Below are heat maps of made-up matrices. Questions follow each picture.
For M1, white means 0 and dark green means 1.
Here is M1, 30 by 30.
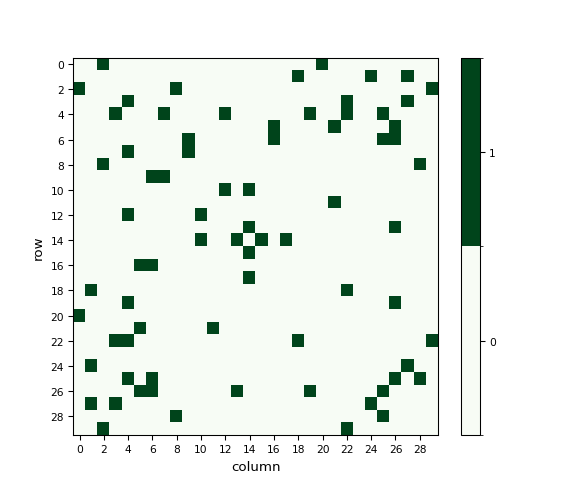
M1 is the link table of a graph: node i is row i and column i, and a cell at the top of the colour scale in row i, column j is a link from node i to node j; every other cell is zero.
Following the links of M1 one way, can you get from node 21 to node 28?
yes
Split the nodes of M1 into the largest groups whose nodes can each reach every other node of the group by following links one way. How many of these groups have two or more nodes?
1
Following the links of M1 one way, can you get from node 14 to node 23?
no
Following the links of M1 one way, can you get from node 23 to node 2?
no
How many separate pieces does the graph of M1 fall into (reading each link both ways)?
2
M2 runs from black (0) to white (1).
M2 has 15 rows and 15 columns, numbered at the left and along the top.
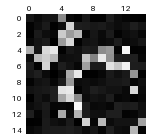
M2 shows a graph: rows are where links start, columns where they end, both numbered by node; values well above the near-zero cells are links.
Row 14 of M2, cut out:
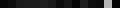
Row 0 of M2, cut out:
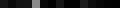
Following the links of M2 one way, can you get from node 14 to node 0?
yes
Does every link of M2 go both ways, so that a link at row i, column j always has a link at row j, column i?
yes
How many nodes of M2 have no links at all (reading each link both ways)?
0
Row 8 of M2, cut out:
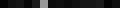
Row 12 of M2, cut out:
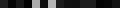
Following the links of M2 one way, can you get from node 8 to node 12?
yes
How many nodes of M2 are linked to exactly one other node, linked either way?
5
